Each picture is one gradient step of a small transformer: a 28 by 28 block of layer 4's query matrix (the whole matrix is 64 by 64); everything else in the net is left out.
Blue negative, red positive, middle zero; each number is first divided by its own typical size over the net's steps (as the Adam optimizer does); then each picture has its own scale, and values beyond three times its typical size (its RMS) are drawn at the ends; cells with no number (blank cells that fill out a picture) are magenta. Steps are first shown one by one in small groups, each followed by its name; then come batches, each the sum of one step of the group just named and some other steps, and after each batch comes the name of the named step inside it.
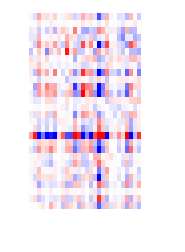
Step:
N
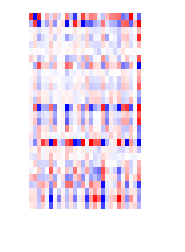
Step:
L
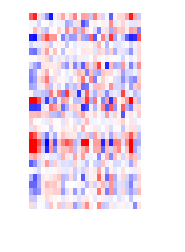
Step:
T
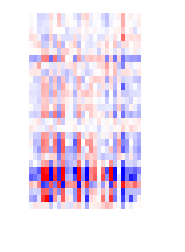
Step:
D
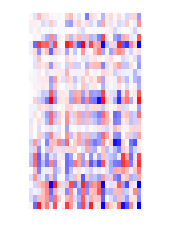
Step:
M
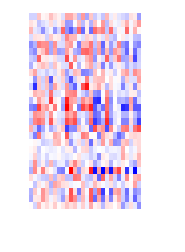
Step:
M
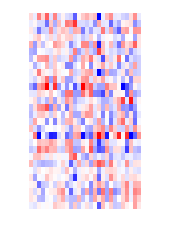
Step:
N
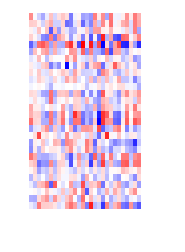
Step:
M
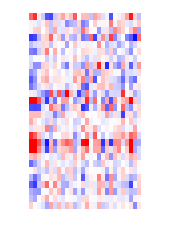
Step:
T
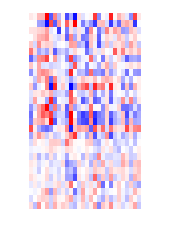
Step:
M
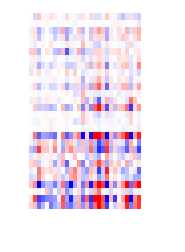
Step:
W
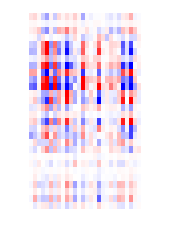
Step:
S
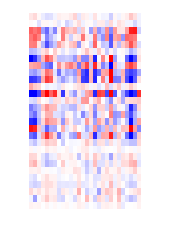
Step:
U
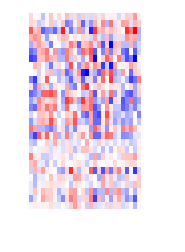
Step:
U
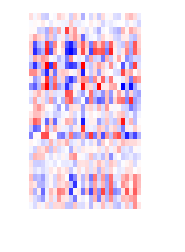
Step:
S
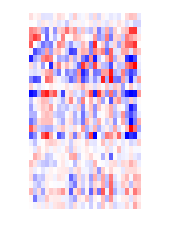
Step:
U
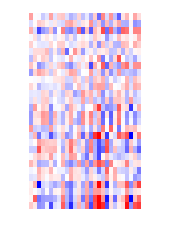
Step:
W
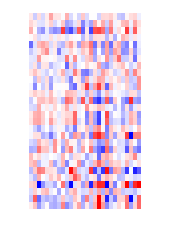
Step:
W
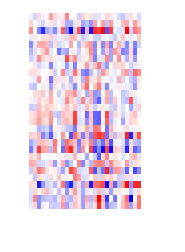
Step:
W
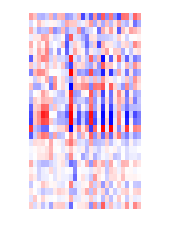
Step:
S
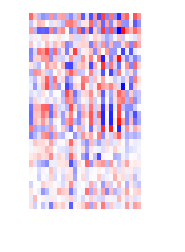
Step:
S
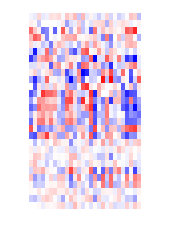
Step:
U
